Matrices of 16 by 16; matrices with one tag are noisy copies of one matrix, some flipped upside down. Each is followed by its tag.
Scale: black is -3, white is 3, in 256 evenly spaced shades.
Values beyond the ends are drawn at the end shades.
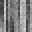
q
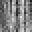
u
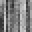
q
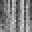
u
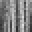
u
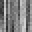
q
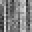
q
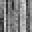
q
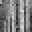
u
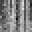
u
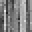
q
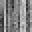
q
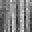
u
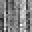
q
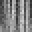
u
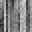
q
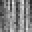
u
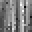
u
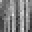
u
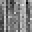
q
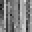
q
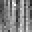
u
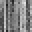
q
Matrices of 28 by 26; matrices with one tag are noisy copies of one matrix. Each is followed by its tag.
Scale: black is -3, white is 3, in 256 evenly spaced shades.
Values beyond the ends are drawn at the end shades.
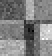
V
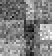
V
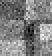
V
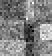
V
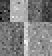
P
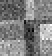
V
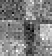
V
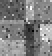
V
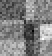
V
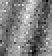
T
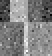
P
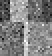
P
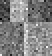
P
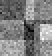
V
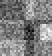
V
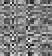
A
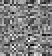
A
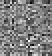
A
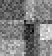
V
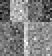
P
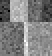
P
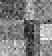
V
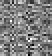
A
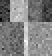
P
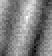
T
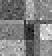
V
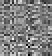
A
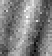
T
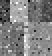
P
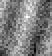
T
